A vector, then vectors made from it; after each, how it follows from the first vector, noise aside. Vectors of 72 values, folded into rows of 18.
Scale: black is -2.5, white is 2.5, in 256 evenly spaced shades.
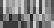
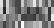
wrapped around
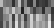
reversed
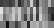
wrapped around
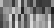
reversed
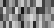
sign-scrambled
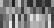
reversed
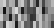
sign-scrambled
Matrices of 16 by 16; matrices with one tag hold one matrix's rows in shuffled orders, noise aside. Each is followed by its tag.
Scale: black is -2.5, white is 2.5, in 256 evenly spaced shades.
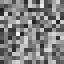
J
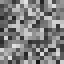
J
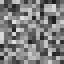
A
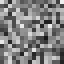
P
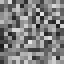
J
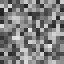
J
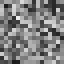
A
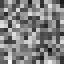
P
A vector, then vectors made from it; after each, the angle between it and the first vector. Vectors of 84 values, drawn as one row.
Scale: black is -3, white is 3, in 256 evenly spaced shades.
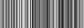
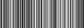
partly opposed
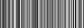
orthogonal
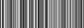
orthogonal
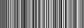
orthogonal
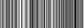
partly aligned
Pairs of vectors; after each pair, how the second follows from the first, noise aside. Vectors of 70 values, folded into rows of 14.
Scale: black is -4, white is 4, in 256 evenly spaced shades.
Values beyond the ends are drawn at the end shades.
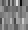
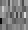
wrapped around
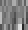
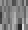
negated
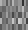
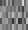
negated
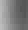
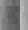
wrapped around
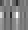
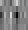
negated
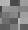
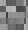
wrapped around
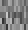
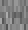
shrunk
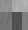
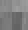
shrunk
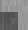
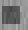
wrapped around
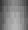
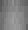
shrunk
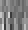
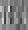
wrapped around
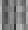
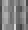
negated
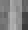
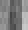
negated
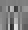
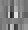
wrapped around
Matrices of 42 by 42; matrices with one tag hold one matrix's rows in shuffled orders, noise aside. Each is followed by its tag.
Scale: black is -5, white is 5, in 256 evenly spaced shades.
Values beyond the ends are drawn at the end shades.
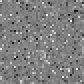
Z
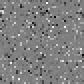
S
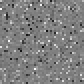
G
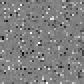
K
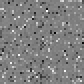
S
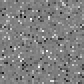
K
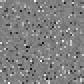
G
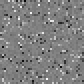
K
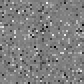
S
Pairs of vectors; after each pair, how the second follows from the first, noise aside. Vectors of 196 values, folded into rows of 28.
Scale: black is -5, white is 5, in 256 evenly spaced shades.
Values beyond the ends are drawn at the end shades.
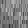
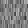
shuffled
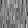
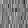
shuffled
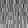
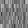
shuffled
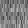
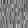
shuffled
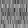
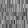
shuffled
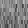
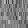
shuffled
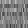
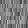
shuffled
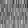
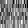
scaled up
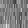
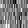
scaled up
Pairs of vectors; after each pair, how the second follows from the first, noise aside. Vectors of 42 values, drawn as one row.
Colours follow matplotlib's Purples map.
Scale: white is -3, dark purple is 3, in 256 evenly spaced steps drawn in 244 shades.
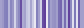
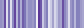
reversed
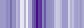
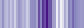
reversed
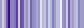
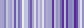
reversed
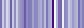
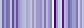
negated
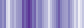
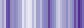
negated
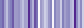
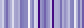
negated
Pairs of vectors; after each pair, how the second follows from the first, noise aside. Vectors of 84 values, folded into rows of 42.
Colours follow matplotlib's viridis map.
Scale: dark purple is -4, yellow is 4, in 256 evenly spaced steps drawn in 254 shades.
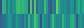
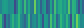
shuffled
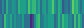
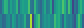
sign-scrambled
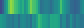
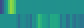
partly zeroed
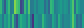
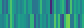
reversed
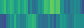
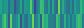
shuffled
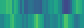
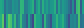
shuffled
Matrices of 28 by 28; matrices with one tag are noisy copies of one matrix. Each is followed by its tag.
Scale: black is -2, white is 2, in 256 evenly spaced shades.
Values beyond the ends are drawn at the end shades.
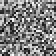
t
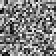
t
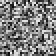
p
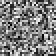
p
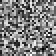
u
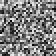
t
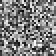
u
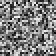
p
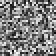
p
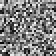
t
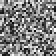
t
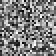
u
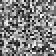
u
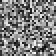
u
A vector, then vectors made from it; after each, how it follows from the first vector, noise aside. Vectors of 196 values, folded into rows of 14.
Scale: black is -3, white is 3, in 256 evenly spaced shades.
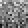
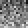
reversed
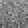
shrunk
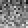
reversed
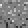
partly zeroed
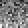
negated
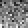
negated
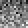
reversed
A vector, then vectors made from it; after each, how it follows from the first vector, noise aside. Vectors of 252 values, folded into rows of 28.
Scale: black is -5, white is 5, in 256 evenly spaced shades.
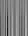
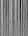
reversed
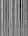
reversed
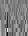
sign-scrambled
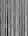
copied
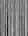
copied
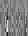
sign-scrambled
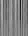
reversed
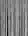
copied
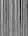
reversed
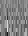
sign-scrambled
